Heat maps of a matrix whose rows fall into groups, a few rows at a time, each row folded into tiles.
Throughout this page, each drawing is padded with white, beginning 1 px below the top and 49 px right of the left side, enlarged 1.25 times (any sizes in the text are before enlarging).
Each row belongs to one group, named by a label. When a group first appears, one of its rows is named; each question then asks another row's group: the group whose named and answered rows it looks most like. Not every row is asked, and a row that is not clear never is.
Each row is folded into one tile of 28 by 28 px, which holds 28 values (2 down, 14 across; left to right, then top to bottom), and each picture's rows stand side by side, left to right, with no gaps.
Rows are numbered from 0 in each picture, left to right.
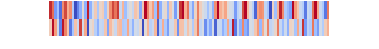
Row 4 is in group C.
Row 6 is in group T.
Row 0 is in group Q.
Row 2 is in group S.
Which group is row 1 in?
S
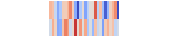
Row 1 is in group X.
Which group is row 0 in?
Q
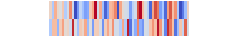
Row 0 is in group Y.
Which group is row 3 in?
Q
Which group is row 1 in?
X
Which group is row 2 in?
T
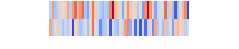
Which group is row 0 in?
S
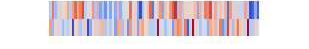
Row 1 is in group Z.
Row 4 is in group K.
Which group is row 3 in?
K
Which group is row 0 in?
S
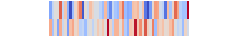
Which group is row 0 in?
X
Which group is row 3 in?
T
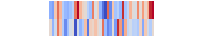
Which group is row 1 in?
Z
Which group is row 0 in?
C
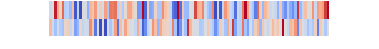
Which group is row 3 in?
Z
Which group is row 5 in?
T
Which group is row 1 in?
C
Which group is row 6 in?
Y
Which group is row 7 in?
S
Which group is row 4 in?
Z
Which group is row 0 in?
Z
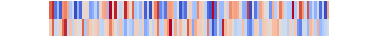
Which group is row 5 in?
Z
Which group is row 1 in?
K
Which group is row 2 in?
Z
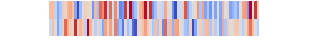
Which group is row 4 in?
Z
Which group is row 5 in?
K
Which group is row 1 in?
K
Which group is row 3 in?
X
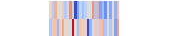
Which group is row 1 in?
Z
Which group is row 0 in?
Y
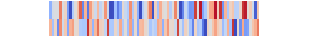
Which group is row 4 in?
C
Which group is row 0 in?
X
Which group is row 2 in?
X
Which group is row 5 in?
T
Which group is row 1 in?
Y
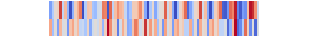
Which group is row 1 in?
K
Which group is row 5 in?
C
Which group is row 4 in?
X
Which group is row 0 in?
X
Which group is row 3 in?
X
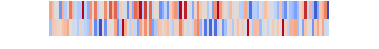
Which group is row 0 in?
T
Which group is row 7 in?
X
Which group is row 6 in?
Y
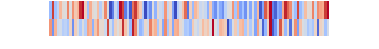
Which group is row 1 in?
Y
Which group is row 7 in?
S
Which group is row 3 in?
X
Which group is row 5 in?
Z
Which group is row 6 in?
C
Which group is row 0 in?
S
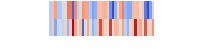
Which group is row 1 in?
Q
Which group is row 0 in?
K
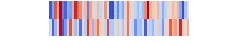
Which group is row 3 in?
Q
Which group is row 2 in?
C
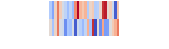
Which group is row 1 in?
T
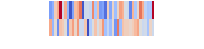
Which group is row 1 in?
Z
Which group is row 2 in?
T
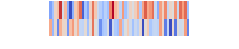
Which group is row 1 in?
C
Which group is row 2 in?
S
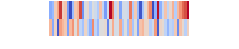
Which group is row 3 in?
S
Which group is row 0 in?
X
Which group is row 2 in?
X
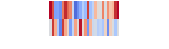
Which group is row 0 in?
Q
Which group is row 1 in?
S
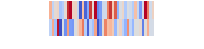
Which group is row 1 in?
C
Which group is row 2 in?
S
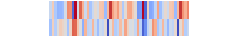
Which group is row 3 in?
S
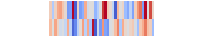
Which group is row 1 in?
T
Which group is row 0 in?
Z
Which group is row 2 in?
K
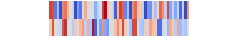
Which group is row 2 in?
Q
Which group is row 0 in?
Q
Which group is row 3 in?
Z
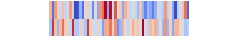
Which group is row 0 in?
Y
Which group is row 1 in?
K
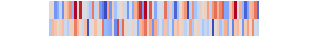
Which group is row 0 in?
K
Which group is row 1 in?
Z
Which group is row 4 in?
S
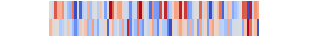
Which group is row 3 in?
C
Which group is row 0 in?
Z
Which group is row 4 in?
X
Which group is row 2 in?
T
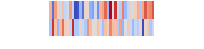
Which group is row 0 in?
Y
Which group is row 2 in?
S
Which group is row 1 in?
K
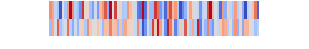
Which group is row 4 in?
T
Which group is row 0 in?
T
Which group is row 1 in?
K
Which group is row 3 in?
Q
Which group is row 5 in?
X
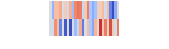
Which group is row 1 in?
Q
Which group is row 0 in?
C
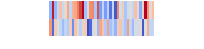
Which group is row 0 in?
S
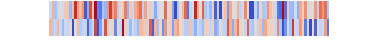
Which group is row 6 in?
Z
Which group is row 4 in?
Z
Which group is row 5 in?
Y
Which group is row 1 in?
C
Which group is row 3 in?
X
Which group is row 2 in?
K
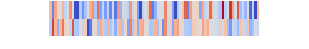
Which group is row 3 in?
X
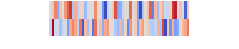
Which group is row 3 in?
T
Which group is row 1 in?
X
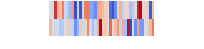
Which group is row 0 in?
Z
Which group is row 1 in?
Q
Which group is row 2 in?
T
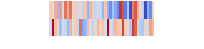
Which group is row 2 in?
Q
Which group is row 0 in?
K
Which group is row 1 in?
Y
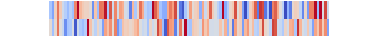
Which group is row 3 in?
Q
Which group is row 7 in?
K
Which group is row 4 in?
T
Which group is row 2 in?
T
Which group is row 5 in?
X
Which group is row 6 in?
Q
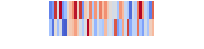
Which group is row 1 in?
K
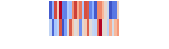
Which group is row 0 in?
C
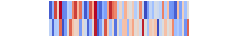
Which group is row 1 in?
C
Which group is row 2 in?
Y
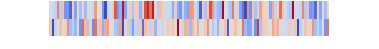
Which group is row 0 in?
Z
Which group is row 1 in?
X
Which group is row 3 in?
Y
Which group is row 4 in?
T
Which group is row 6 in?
T
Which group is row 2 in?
S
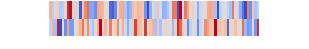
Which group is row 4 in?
Q
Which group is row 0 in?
T
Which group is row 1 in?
Q
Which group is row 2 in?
Q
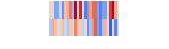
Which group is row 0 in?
K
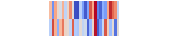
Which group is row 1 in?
C
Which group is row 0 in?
Y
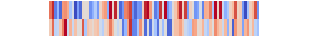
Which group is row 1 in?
K
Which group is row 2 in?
C
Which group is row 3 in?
C
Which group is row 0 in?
Q
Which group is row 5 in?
X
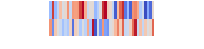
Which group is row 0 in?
S
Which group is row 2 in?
Q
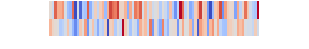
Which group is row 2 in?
K
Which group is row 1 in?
S
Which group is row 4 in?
X
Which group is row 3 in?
S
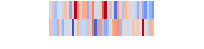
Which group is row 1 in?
T
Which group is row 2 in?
Y
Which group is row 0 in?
S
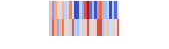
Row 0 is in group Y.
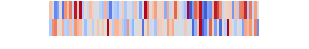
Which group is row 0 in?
K
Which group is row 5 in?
K
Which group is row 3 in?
T
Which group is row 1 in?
Y
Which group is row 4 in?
C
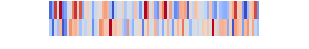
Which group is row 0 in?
C
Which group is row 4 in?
Y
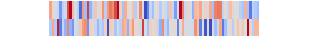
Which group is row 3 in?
S
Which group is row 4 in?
C
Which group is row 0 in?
T
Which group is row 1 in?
S
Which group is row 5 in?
Y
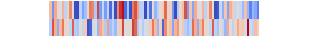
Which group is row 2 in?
Q
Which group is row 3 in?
X
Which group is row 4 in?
Y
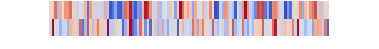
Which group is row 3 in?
S
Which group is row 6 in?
Q
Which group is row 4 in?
Y
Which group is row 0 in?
K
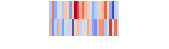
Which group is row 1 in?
Q
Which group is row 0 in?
S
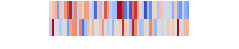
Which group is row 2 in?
Q
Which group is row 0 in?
K
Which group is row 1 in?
T
